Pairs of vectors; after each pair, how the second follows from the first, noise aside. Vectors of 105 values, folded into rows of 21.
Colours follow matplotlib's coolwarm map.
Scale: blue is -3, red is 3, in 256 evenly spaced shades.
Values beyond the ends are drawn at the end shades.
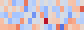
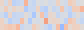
shrunk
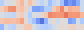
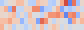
sign-scrambled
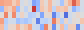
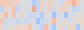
shrunk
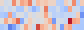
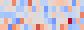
sign-scrambled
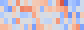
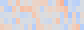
shrunk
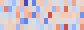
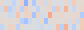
shrunk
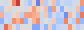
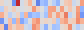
sign-scrambled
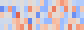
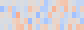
shrunk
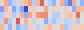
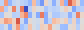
sign-scrambled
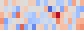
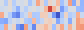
sign-scrambled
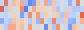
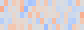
shrunk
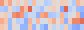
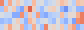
sign-scrambled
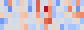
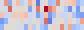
sign-scrambled
